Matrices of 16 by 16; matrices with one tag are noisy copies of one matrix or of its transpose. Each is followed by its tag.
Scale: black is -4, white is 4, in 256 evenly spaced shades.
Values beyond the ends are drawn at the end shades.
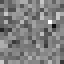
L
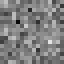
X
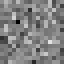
X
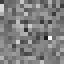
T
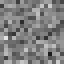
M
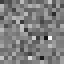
T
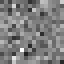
L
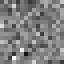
L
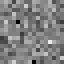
X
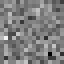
M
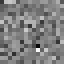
T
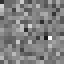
T
